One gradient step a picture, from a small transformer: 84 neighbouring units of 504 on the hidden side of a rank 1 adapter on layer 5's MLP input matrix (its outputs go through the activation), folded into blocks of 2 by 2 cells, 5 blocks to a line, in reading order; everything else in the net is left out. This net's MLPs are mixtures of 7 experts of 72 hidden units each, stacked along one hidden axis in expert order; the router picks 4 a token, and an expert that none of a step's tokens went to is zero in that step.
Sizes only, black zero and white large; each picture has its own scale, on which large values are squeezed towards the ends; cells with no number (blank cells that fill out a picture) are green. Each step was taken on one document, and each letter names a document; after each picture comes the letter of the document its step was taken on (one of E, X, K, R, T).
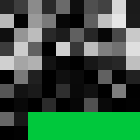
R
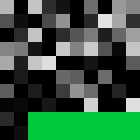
R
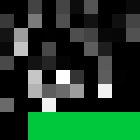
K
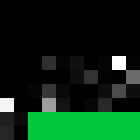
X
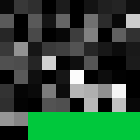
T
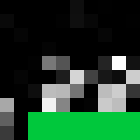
X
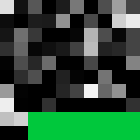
T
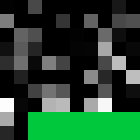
X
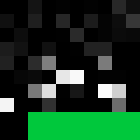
K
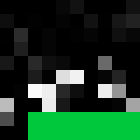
K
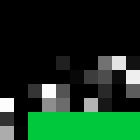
X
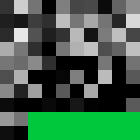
R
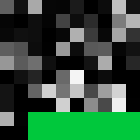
T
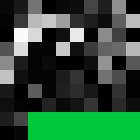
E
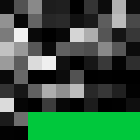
R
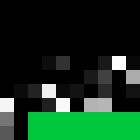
X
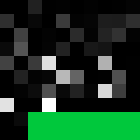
K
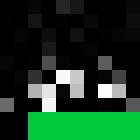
K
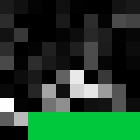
T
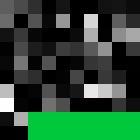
T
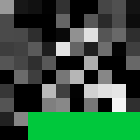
T
